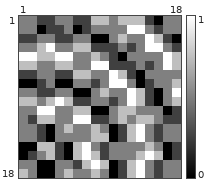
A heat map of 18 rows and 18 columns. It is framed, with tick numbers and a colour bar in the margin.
Rings spread out from the bottom left. No row or column stands out. The ninth with the lowest average is the bottom left. No overall slope runs across the table.
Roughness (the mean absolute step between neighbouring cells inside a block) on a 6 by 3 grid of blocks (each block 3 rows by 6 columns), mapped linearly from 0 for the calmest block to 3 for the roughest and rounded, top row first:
0 1 3 | 1 1 2 | 1 2 2 | 1 2 2 | 2 2 1 | 3 3 2
